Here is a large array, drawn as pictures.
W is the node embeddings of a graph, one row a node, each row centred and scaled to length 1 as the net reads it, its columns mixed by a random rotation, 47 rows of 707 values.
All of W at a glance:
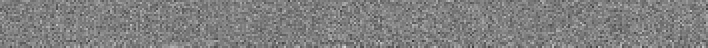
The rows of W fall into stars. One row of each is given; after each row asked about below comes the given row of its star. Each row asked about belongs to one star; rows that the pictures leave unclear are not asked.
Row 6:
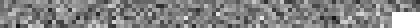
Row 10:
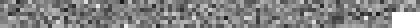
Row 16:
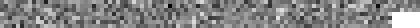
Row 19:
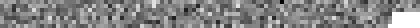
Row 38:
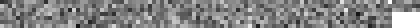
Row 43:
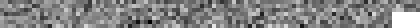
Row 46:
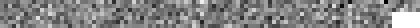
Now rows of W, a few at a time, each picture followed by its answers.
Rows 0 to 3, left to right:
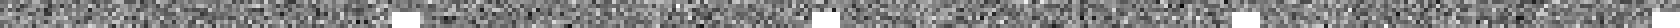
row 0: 6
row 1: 19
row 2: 46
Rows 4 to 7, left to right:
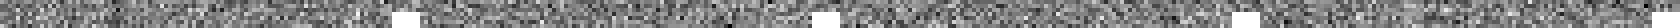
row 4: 46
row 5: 16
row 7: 43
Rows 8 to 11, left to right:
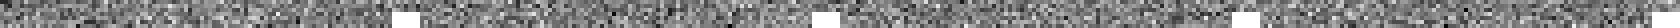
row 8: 38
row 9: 6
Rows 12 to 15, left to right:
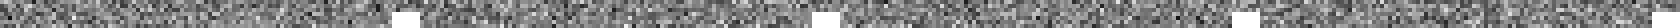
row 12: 16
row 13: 6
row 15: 43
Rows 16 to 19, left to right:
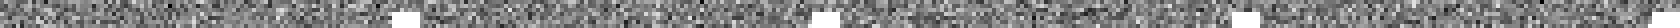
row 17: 19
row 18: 6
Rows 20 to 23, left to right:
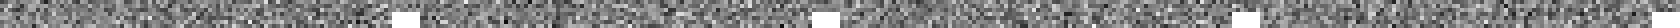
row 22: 43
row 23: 6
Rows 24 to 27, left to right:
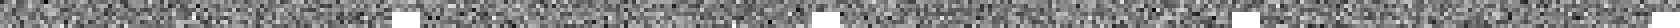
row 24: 10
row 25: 19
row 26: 38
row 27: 19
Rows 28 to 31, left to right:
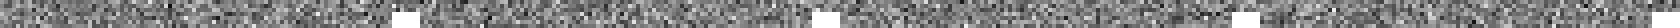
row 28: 16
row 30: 10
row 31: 38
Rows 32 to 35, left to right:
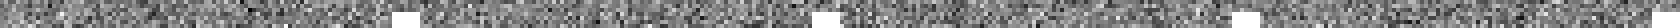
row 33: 46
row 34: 16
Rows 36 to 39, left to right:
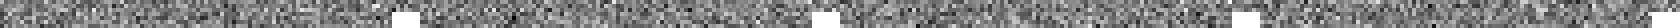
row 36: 43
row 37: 38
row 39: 16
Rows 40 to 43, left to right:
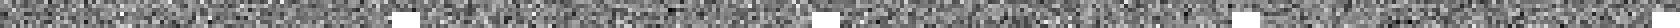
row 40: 6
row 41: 6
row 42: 43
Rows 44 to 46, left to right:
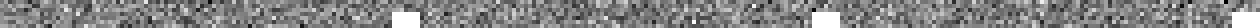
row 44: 43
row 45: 46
